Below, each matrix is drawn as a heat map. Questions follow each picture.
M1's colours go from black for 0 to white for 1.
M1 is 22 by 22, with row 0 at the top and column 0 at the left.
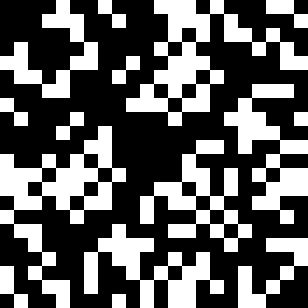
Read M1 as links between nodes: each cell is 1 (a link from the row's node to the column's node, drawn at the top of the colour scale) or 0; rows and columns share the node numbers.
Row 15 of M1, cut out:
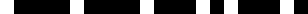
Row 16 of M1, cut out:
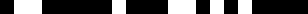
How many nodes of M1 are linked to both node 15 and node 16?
0
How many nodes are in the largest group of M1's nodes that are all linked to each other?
5
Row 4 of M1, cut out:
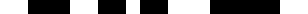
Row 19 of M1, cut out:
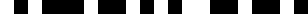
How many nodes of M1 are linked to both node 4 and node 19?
6
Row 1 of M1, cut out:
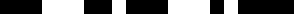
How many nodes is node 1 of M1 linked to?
9
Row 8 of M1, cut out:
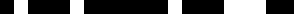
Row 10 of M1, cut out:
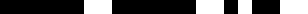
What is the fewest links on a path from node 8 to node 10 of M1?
2
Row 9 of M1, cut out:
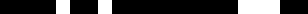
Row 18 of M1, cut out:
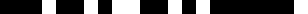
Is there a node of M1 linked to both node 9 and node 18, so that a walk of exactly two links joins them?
no
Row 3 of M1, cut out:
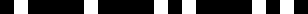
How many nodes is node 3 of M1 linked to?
6
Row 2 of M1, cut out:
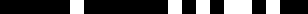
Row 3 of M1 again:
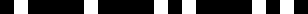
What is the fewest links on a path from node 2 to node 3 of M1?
3
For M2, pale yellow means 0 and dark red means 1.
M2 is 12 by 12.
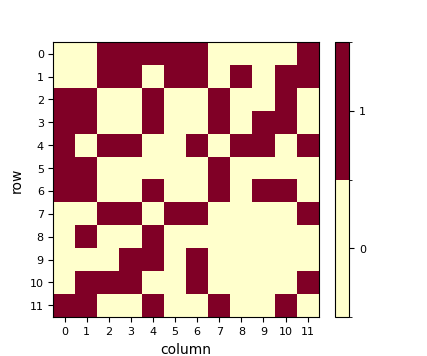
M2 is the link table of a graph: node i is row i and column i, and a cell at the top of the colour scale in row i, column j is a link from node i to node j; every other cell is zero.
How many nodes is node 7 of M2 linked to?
5
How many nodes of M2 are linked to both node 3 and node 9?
1
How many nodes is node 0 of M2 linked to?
6
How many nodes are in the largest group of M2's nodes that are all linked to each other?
3
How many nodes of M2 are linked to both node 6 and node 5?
3
